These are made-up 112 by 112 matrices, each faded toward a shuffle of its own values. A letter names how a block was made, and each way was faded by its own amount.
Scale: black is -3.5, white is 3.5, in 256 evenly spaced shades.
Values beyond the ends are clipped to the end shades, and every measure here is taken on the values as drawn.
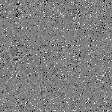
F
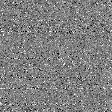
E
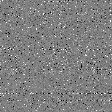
F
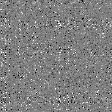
F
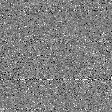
E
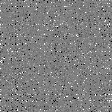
F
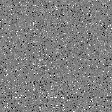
F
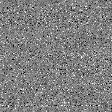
E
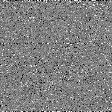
E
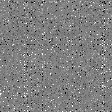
F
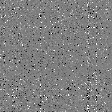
F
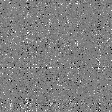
F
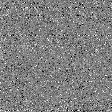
E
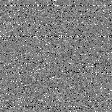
E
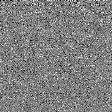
E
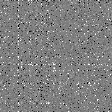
F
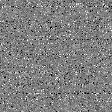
E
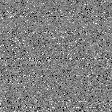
E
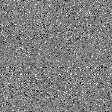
E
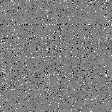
F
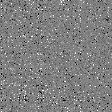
F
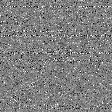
E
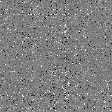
F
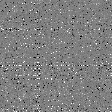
F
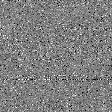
E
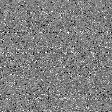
E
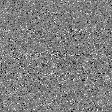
E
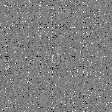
F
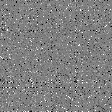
F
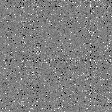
F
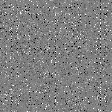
F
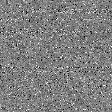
E
